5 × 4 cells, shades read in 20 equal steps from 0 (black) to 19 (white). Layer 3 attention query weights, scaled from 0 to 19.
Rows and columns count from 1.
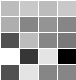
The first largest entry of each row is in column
2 1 2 1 2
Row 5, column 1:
6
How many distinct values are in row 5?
3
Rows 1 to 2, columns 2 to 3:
15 14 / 10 11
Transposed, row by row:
14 13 6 19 6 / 15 10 14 4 17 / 14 11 10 17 10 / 15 10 9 0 10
